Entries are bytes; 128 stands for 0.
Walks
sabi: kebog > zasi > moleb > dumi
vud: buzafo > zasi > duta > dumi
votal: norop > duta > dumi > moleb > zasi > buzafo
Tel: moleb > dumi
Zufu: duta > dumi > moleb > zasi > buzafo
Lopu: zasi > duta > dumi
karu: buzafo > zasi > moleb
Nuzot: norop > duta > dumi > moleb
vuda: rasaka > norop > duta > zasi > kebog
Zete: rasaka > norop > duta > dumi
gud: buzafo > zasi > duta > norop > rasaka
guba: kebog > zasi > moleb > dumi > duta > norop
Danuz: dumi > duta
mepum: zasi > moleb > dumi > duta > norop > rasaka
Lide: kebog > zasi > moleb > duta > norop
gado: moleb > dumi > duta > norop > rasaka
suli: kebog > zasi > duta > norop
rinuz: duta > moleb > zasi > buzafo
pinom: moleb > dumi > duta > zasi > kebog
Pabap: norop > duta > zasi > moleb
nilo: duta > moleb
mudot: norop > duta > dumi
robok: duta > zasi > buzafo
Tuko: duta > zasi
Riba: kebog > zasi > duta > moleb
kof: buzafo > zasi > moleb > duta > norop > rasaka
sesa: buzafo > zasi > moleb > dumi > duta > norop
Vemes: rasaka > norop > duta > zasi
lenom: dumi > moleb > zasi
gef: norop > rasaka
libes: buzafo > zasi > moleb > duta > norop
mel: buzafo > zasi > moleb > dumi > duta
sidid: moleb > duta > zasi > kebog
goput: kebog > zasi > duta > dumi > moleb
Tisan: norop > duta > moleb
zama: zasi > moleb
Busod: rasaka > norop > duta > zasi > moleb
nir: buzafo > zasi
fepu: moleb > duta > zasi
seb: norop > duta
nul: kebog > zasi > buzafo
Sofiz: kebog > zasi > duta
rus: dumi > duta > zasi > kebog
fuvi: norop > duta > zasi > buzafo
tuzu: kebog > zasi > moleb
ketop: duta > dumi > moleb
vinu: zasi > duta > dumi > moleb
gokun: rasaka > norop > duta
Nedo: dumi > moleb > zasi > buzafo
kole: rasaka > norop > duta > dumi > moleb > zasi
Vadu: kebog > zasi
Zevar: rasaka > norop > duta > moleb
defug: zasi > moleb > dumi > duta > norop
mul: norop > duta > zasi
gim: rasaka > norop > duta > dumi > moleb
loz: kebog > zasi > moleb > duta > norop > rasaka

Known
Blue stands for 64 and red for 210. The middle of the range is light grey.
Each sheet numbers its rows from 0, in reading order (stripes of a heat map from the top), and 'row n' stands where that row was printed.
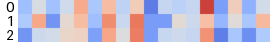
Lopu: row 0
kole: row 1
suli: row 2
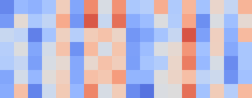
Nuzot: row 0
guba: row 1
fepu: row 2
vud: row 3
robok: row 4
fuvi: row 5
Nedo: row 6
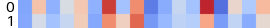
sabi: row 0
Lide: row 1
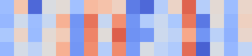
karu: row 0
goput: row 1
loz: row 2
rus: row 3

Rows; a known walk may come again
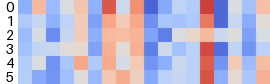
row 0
sabi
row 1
Riba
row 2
libes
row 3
Sofiz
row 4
vinu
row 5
nilo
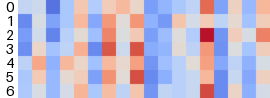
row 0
fepu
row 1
votal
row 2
Tel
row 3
guba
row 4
Vemes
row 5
loz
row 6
Lopu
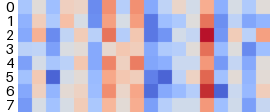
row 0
Zete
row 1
nul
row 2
lenom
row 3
robok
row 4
Lide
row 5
karu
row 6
tuzu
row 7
mul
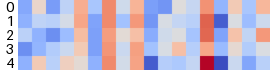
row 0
defug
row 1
rus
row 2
ketop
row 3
mudot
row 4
Vadu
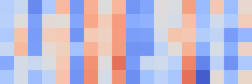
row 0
Zufu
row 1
Zevar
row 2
gud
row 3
Busod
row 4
suli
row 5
goput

